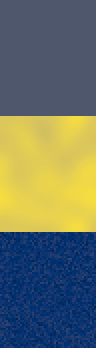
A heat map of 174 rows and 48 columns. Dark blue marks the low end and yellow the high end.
It is made of 3 by 1 panels. Panel 1,1: low, flat. Panel 2,1: very high, smooth, faint in contrast. Panel 3,1: very low, fine-grained, faint in contrast.
